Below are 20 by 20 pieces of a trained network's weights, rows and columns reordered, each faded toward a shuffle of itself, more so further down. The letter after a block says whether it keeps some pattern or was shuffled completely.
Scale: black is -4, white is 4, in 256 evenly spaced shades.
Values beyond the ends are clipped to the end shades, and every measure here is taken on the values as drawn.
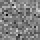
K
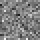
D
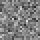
D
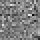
K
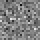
D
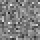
D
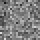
D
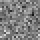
D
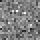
D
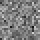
K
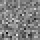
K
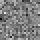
D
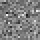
K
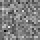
D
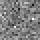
D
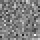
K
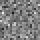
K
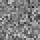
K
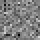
K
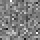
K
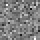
D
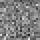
K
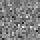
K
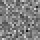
D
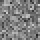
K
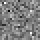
D
